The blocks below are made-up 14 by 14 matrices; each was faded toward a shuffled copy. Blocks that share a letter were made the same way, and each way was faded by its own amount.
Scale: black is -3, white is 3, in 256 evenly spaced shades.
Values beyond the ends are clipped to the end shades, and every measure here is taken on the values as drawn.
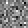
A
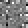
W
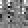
W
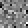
A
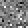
A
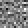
A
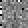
W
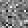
A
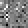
W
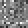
A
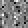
W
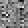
W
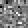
A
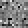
A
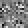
A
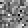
W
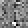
W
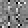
W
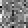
W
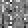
W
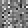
W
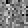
W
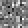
A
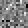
A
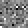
A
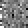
W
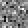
A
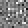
A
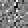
W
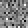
A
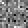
A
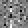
W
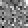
W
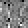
W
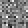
A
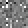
W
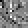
A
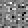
A
